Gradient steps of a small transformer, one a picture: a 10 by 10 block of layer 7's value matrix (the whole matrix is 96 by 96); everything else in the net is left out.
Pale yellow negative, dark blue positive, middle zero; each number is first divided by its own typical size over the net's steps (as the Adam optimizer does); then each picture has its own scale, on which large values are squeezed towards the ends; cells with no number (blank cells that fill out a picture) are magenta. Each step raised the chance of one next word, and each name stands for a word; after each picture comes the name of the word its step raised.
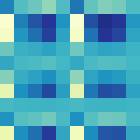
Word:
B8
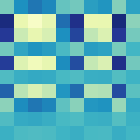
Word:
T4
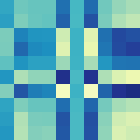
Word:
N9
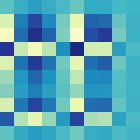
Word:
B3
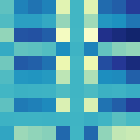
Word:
B3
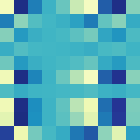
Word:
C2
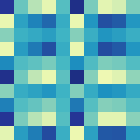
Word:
N9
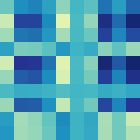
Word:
B3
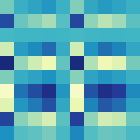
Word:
C2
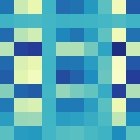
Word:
N9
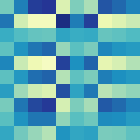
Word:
T4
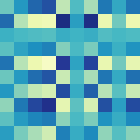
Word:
T4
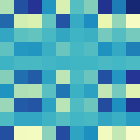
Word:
C2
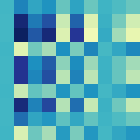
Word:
B3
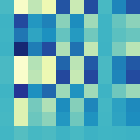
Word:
N9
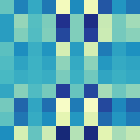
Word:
C2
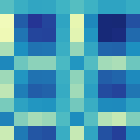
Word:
B8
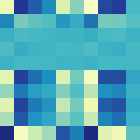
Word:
C2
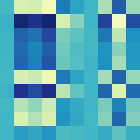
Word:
N9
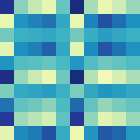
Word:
N9
